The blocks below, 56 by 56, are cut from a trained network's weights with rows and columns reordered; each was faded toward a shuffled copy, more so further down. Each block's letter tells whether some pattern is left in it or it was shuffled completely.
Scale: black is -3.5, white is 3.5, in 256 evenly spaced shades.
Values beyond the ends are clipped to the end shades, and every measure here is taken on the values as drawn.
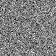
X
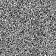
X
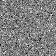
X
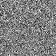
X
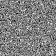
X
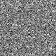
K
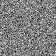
X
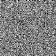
K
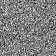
X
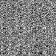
K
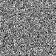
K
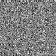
K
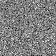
X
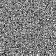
K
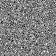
X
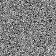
X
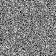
X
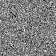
X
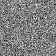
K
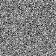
K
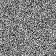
X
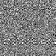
K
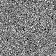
X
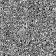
K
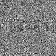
K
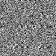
K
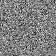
X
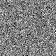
X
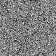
X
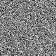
X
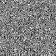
K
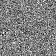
X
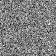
X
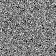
X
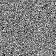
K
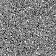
X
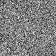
X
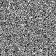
K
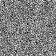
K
